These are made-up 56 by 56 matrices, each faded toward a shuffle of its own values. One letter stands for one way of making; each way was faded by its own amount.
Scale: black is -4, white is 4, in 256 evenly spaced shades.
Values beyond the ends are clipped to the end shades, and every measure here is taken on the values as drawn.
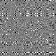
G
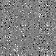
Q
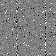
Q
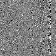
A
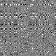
G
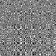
G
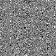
A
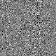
A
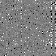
Q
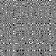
G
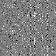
Q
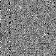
A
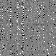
Q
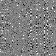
Q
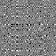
G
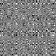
G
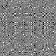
G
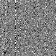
A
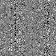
A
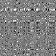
G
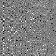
Q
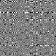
G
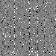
Q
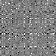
G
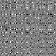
G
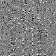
Q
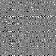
G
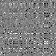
G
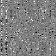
Q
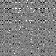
G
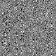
A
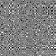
G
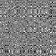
G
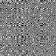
G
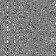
Q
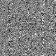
A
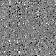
Q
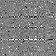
G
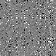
Q
